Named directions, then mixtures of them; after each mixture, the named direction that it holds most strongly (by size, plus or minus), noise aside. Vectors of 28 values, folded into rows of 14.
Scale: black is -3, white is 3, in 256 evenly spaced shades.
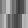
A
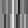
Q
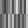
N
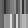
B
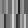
Q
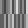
N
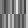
N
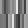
N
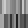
B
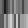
B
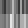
B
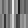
Q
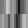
A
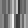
Q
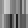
B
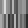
N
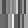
N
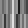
Q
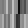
Q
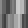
A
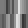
A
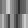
A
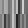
Q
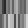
N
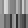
B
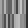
N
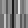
Q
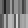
B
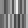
N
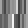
N
